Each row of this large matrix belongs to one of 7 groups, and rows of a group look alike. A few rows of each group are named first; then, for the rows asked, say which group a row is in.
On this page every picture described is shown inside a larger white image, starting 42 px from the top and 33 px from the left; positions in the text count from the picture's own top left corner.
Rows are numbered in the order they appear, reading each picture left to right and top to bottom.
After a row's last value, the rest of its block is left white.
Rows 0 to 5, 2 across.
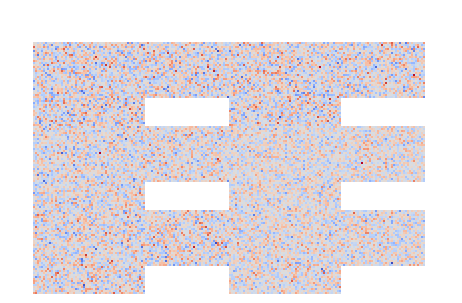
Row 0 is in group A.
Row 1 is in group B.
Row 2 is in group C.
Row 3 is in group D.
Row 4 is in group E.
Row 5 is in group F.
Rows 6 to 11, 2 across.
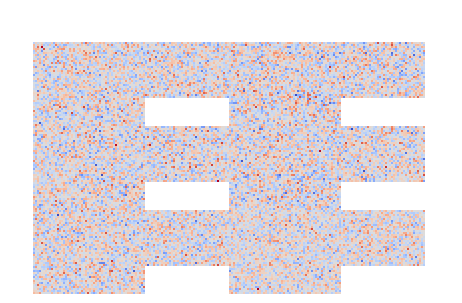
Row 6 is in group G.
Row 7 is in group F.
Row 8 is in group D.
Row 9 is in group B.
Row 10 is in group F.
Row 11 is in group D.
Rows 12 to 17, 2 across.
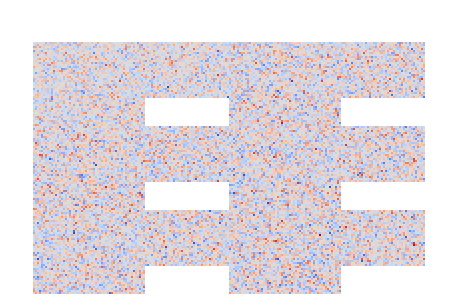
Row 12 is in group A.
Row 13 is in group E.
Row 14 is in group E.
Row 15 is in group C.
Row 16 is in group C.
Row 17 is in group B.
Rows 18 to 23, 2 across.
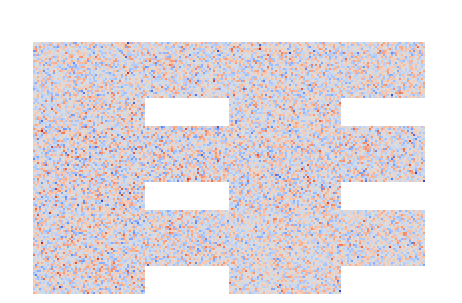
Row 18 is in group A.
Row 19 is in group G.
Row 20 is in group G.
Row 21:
A
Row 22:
F
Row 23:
E
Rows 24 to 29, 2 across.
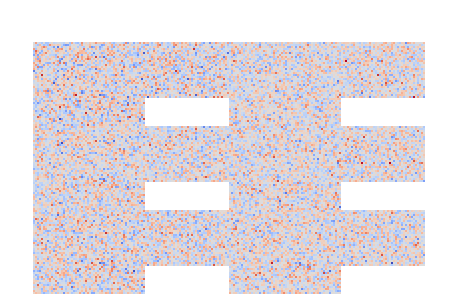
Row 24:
F
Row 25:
D
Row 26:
F
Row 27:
E
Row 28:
F
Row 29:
F
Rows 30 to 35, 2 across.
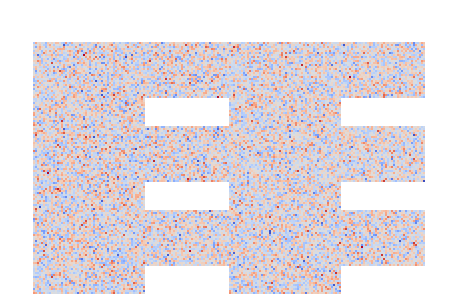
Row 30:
D
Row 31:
G
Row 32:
G
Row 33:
A
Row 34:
B
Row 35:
C
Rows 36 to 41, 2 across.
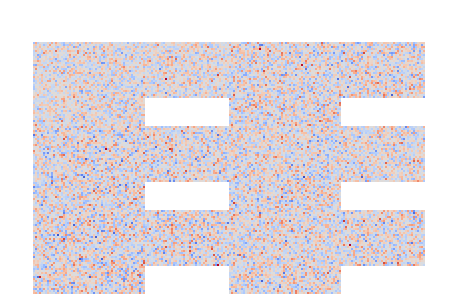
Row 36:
D
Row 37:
G
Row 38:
A
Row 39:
B
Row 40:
D
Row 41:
G
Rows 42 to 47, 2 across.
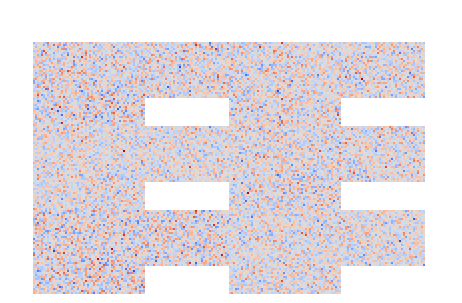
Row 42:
B
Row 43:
E
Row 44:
B
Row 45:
B
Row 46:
F
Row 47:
A
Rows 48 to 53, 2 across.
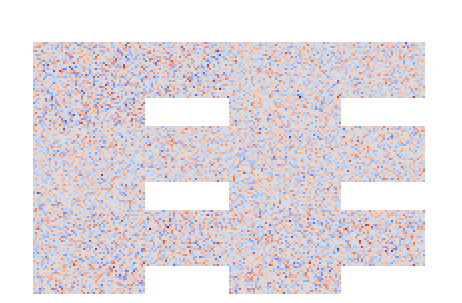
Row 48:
A
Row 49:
D
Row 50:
D
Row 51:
G
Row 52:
D
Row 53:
D
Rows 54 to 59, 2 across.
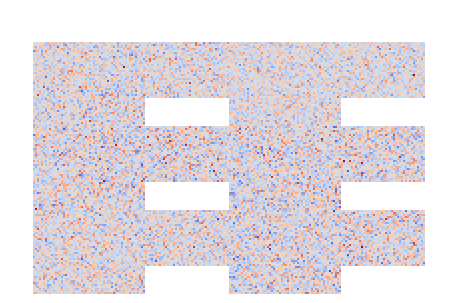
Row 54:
B
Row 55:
A
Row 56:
D
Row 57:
C
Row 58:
E
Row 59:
C
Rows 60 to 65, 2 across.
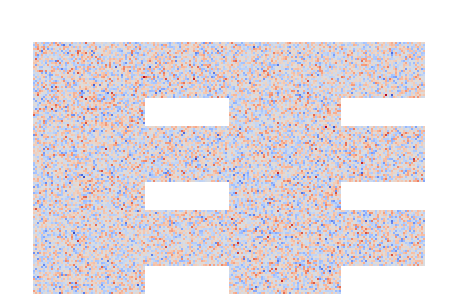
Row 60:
E
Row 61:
F
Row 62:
A
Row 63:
C
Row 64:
C
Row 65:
F
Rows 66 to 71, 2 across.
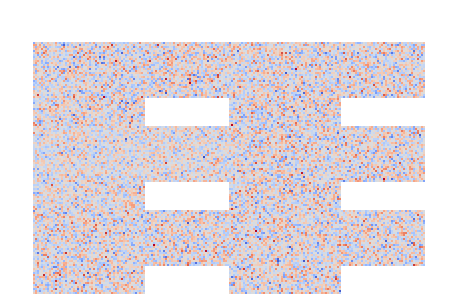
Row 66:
D
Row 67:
G
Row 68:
C
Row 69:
G
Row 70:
G
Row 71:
E
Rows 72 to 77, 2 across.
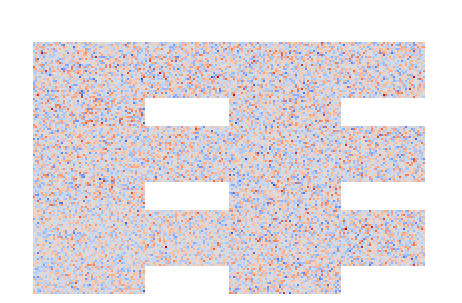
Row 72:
E
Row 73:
G
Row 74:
F
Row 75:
C
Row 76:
C
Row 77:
D
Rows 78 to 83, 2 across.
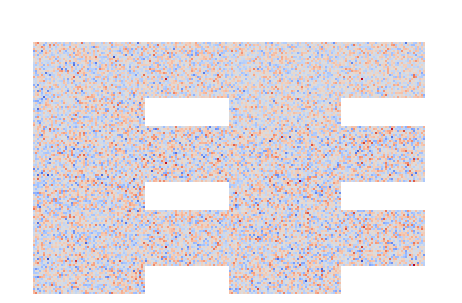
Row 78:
C
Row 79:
C
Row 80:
C
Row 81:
D
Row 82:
C
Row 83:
D
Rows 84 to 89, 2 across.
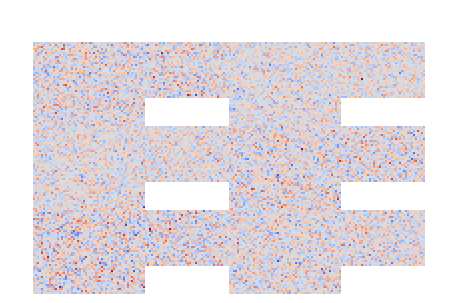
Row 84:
G
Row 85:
C
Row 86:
E
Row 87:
E
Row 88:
F
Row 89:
F
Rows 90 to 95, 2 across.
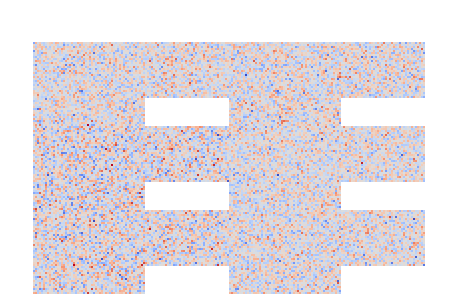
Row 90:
D
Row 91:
E
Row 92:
A
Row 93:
C
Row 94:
D
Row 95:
A
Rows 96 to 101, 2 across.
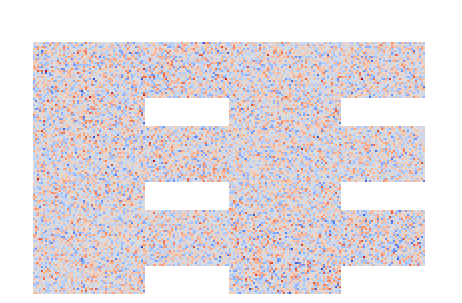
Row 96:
E
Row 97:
E
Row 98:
G
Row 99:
A
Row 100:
E
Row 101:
F
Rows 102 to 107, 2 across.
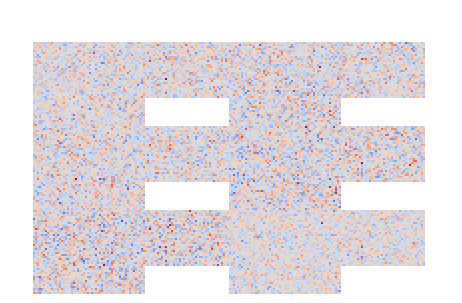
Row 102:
D
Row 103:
B
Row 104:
F
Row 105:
C
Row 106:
D
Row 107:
C
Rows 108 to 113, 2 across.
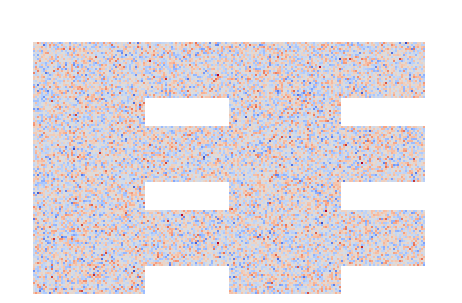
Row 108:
C
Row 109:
B
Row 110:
C
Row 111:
D
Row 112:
A
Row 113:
C
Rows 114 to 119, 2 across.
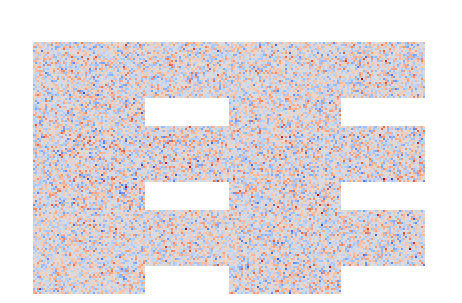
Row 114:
A
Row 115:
D
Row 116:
D
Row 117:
G
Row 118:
D
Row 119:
A
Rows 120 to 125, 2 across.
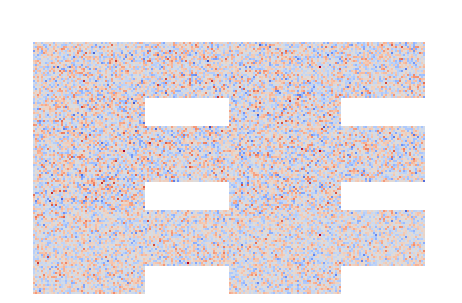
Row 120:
D
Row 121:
B
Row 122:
B
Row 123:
A
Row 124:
G
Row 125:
B
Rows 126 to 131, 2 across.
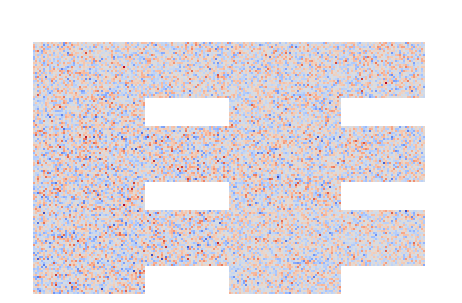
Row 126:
B
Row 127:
D
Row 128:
G
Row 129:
F
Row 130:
C
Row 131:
B
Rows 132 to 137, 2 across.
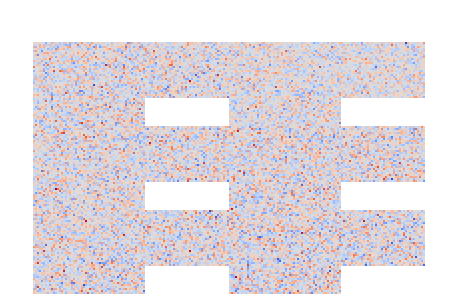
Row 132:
A
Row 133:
B
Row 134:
G
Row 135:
G
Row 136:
B
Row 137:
A
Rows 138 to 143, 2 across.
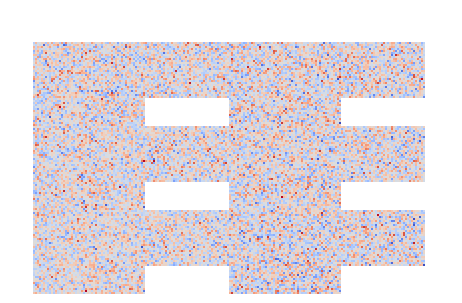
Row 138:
B
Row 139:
E
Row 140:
E
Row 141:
F
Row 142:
E
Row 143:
A
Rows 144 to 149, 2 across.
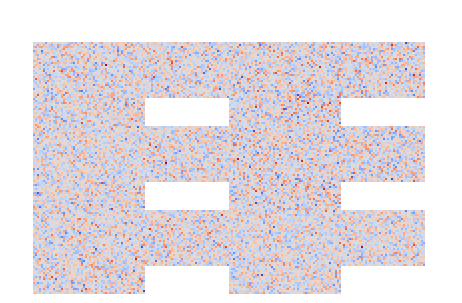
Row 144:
A
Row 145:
B
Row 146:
C
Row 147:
F
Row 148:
E
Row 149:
C
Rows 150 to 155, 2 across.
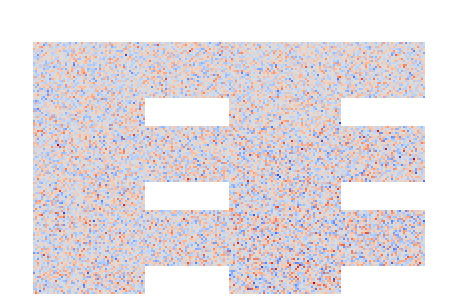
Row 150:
C
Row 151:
E
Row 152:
G
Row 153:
A
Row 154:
G
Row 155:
F
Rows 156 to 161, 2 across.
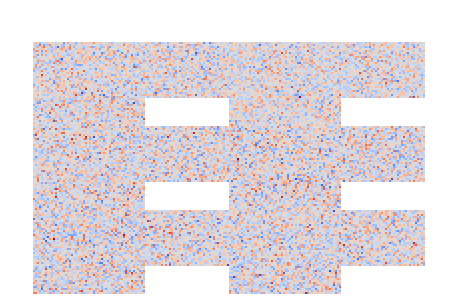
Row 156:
F
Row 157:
D
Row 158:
G
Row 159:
F
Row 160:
A
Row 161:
C
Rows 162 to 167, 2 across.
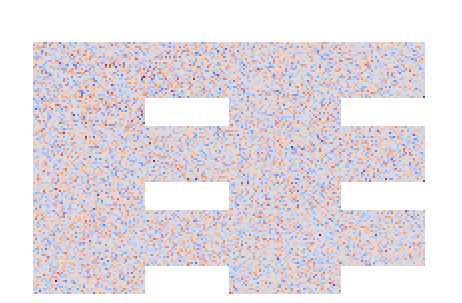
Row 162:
E
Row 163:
A
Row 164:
G
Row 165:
A
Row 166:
G
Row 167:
B
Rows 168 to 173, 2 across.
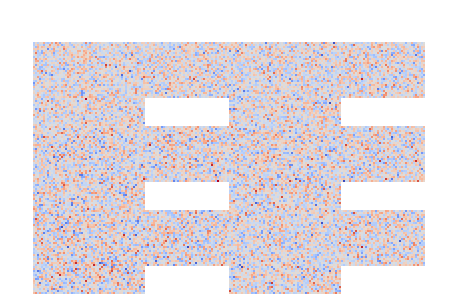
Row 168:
E
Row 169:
C
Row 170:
D
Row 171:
F
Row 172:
F
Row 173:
C
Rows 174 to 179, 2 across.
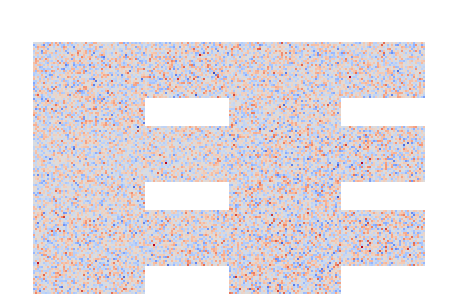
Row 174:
E
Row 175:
G
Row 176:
C
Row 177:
D
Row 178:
G
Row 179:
D
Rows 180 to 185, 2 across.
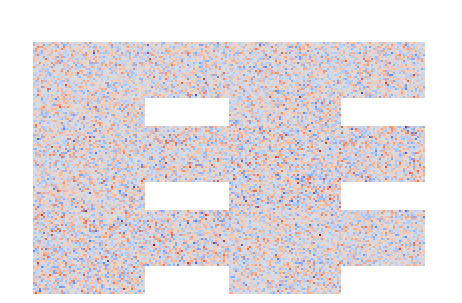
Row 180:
G
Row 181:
D
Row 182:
D
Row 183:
B
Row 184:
G
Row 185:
B
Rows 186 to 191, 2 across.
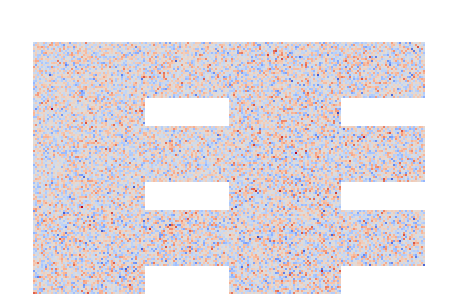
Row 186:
E
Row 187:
E
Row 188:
A
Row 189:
G
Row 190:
D
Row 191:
A
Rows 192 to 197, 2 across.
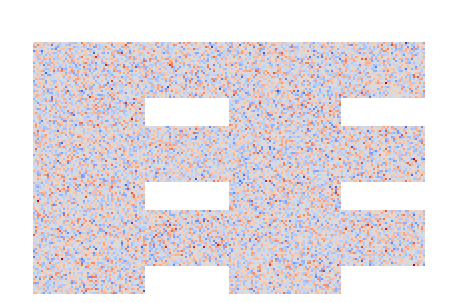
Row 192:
A
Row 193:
B
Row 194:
F
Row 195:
C
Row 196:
E
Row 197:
D
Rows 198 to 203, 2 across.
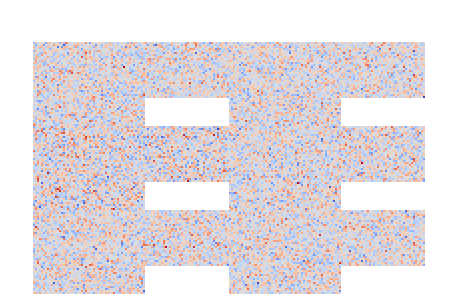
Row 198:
B
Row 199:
A
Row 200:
G
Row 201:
C
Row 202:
E
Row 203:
B
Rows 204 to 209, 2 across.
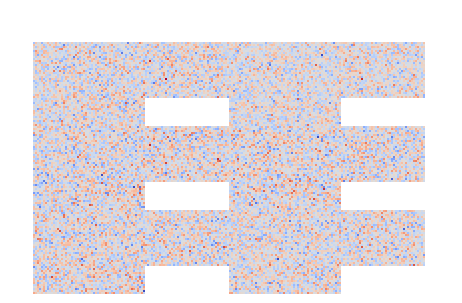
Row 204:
D
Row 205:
C
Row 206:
C
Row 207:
F
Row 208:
E
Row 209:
D
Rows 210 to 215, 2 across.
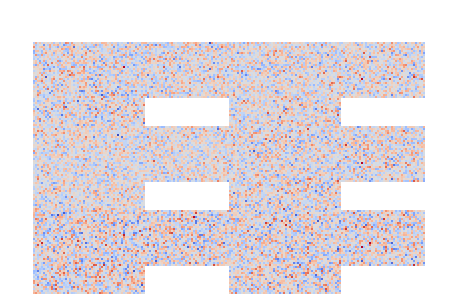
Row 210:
B
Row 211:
E
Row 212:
G
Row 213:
D
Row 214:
F
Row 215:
D
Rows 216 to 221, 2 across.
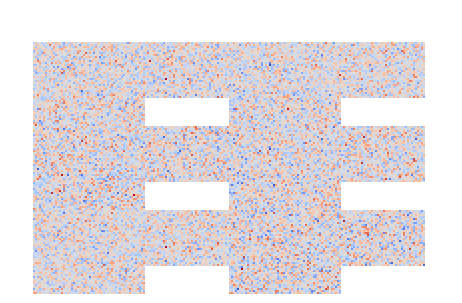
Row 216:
D
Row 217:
C
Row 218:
B
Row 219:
C
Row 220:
D
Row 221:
A
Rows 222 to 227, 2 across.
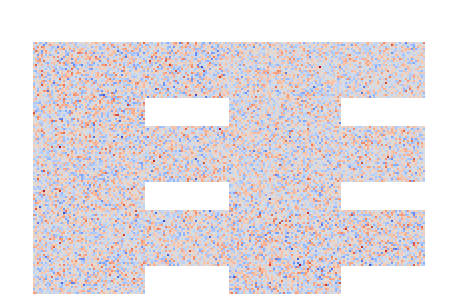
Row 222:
F
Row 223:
B
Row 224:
G
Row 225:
D
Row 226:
B
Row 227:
D
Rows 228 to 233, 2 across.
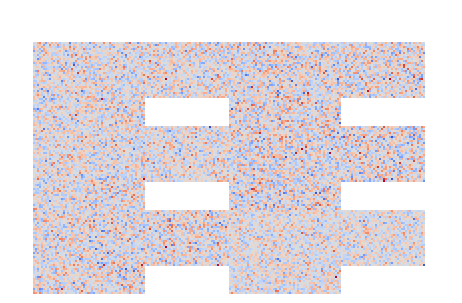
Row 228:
C
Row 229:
E
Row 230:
B
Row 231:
G
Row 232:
D
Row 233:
A
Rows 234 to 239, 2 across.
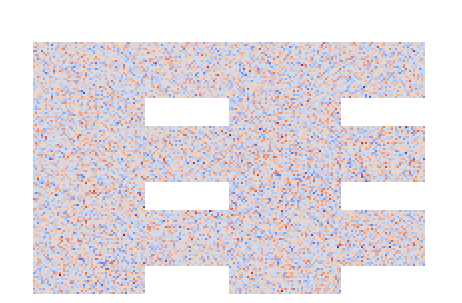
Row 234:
A
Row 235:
A
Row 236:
E
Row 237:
B
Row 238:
B
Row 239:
E
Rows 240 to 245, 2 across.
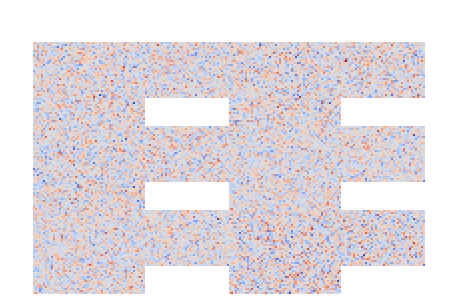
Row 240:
F
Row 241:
D
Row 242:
C
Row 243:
A
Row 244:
A
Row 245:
A
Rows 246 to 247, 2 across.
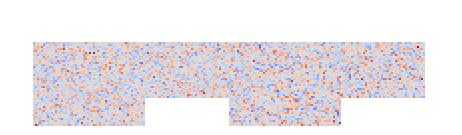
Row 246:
G
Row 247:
E
